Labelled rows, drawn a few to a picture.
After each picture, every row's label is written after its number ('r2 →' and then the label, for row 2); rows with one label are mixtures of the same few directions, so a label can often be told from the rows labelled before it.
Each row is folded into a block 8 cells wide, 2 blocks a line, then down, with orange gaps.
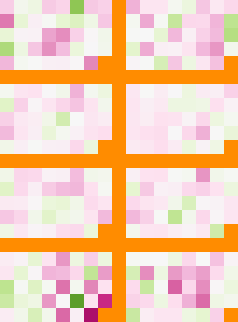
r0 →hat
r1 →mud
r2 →hat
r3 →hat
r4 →hat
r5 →hat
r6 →hat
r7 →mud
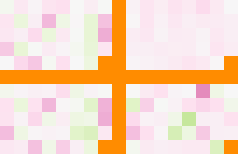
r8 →mud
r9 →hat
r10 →mud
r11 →hat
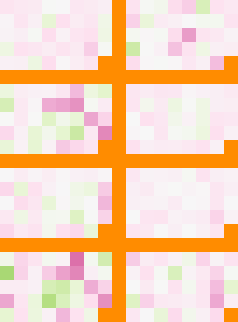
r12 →mud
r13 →hat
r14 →hat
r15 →mud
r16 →mud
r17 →mud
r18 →hat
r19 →mud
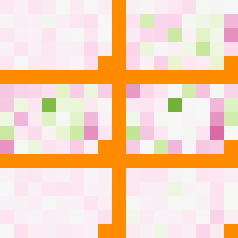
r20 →mud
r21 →mud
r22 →mud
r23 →mud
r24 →hat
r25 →mud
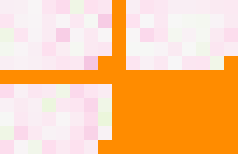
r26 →hat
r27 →mud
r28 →mud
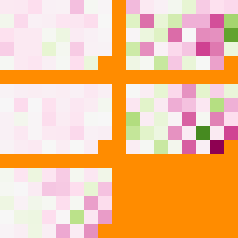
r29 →hat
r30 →mud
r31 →mud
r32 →hat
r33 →hat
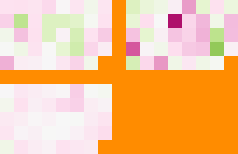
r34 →mud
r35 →mud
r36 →hat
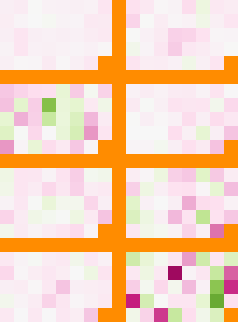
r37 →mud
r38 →hat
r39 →mud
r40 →hat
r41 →hat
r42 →hat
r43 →hat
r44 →mud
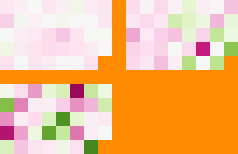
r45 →hat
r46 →hat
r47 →hat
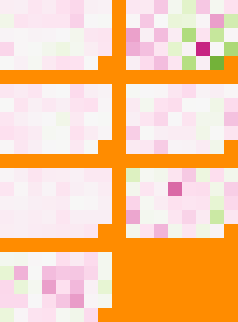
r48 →hat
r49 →hat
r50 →hat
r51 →mud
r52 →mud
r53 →mud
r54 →mud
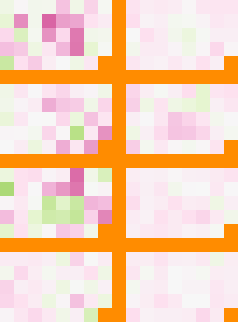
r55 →mud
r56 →mud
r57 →hat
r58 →hat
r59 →hat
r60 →hat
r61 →hat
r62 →mud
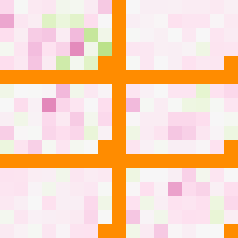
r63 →hat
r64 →hat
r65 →mud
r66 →hat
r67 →mud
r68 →mud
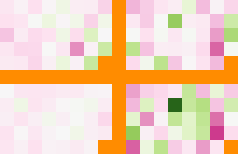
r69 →hat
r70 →mud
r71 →mud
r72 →mud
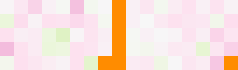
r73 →hat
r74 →hat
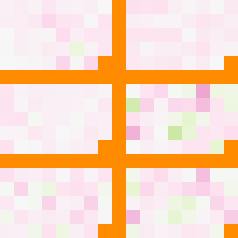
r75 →hat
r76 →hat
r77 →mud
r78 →hat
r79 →mud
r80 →hat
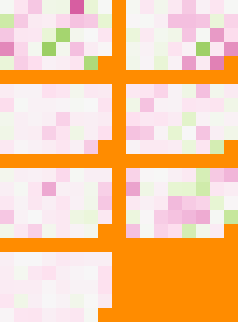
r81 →hat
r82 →hat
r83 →hat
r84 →hat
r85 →mud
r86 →hat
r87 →mud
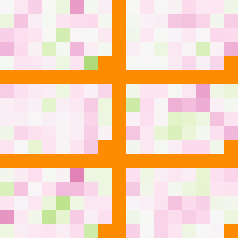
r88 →hat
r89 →hat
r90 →mud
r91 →hat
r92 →hat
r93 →hat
